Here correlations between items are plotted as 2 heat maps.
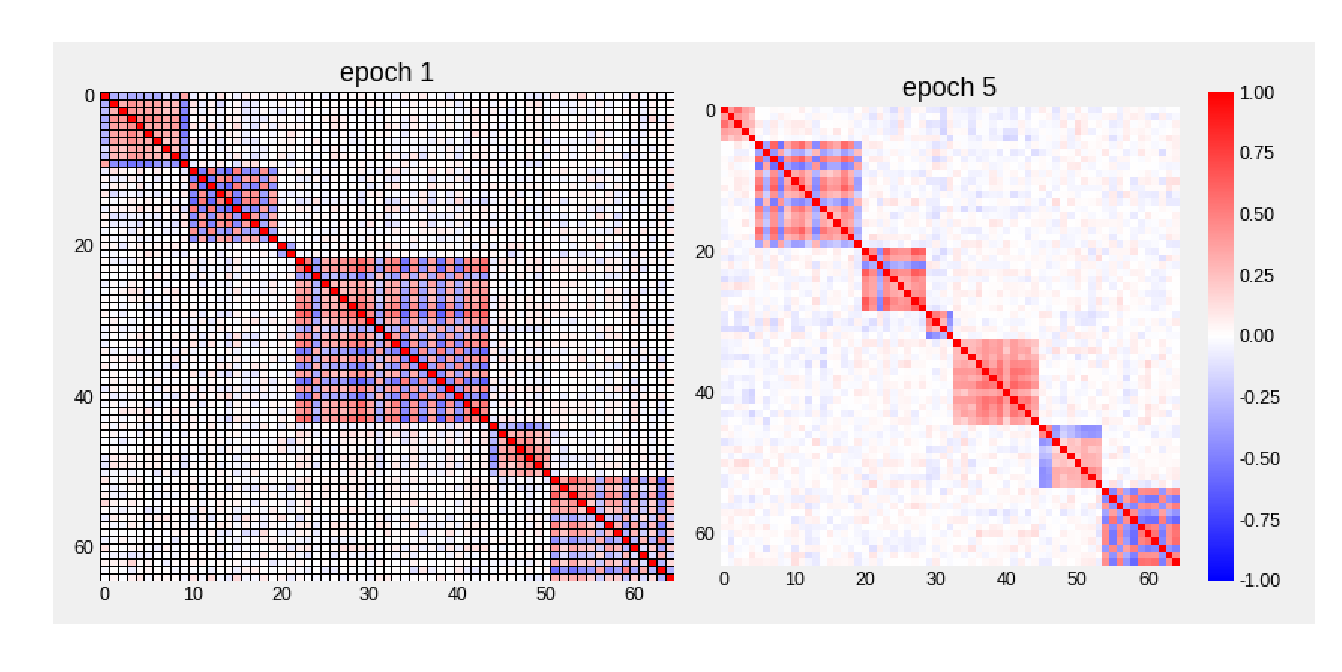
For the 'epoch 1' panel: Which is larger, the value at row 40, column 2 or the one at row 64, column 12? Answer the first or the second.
the second
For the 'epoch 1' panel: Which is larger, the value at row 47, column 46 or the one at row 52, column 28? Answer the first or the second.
the first
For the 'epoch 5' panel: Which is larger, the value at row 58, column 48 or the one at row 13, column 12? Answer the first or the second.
the first
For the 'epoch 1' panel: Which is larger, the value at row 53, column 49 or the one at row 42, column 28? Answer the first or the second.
the second
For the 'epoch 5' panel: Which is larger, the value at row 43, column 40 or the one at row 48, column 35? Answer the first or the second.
the first
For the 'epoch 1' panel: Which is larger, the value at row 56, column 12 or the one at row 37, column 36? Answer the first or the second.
the first
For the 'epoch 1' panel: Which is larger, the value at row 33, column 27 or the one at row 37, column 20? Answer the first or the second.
the first
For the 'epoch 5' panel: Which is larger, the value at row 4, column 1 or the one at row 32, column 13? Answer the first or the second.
the first
